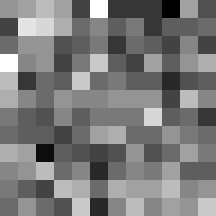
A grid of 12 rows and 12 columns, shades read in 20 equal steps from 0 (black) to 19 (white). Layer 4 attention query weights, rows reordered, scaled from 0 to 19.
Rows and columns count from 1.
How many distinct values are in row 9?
9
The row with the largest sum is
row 11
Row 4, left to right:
19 10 11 5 9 15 7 5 12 7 11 13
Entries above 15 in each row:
1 2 0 1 0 0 1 0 0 0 0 0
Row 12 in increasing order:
3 6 8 8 10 10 11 11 12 14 15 15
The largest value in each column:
19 17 16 14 15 19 13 14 16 14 14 15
